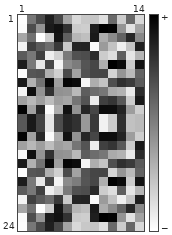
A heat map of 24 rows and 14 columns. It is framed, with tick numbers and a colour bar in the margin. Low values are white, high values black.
No seam splits the table. No overall slope runs across the table. It is mirror symmetric from top to bottom. No regular stripes run through it. No single row or column stands out from its neighbours.
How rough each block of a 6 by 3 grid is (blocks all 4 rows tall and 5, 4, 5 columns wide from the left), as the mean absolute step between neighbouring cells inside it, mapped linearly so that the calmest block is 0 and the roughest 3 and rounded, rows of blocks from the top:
122 | 303 | 211 | 211 | 303 | 122
